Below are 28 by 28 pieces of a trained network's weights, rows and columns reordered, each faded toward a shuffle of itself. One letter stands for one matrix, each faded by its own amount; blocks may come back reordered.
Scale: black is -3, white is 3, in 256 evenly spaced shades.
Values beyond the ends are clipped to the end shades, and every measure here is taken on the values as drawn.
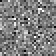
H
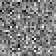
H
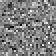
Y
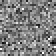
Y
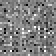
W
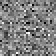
H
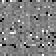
W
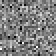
H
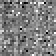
W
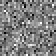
Y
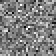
Y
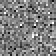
Y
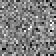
H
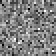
Y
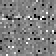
W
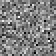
Y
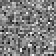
Y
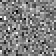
Y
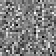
H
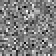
H
